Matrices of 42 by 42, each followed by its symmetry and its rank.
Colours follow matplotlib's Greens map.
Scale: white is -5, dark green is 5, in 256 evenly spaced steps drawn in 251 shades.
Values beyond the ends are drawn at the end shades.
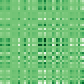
symmetric, rank one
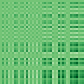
symmetric, rank one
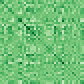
symmetric, rank five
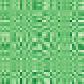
antisymmetric, rank two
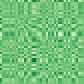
antisymmetric, rank two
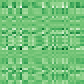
neither, rank two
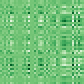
neither, rank two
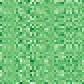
neither, rank three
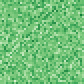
antisymmetric, full rank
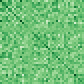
symmetric, rank five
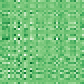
neither, rank three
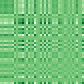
symmetric, rank one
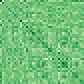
symmetric, rank five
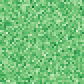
antisymmetric, full rank
